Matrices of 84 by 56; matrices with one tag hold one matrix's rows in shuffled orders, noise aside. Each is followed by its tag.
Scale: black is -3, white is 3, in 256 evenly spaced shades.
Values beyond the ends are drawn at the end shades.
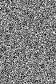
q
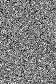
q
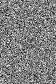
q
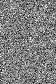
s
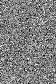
s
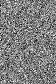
q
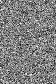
s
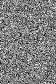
s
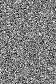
q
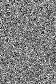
q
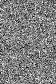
s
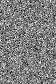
q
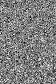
q
